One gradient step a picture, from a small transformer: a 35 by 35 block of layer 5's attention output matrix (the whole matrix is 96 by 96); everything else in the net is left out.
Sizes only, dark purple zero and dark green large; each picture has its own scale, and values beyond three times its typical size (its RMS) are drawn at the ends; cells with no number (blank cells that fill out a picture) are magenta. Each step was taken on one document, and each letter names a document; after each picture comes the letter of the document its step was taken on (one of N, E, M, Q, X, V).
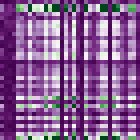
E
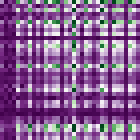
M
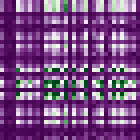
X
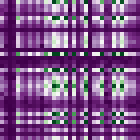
X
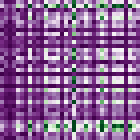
M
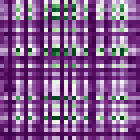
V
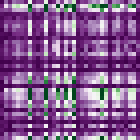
E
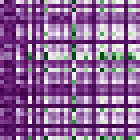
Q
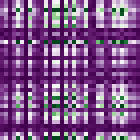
V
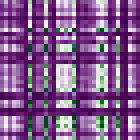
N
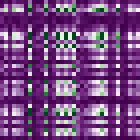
N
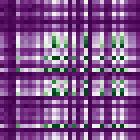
X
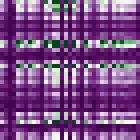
E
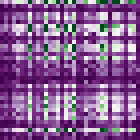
E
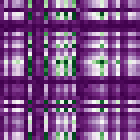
N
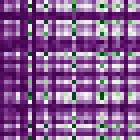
Q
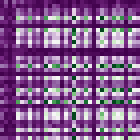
M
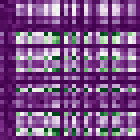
E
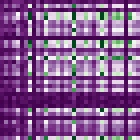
M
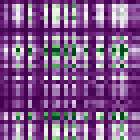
V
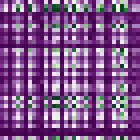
V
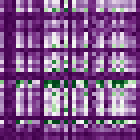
X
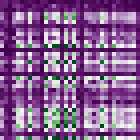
E
